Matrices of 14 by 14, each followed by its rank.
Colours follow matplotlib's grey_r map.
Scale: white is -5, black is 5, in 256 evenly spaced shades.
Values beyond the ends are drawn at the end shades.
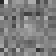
three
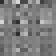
two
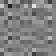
two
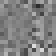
three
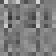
two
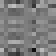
two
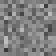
three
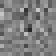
three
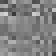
two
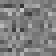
three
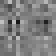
two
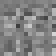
three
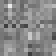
three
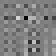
two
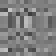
two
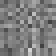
three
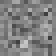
three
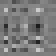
two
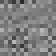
three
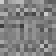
three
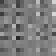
two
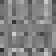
two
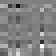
two
